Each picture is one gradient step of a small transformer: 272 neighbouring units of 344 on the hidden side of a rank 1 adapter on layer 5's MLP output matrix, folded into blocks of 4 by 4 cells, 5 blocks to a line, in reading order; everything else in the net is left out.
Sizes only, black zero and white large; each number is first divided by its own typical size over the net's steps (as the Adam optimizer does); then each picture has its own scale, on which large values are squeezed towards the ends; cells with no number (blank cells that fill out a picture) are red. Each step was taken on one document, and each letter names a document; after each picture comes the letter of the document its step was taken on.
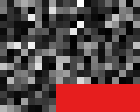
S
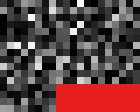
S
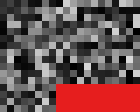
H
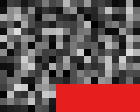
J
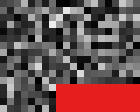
H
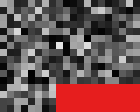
J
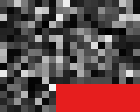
H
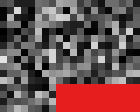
H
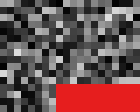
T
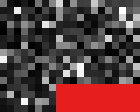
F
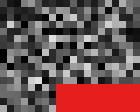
T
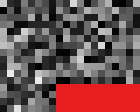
T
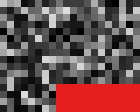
H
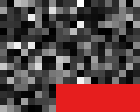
S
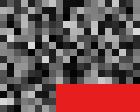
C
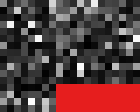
F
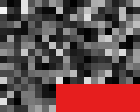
C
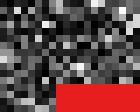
F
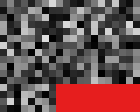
C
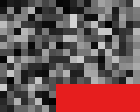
T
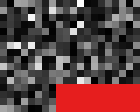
S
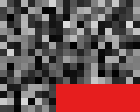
C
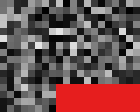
J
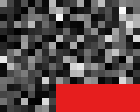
F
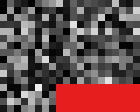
C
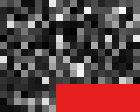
F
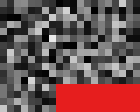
T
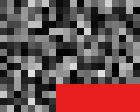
J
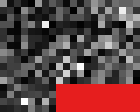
F
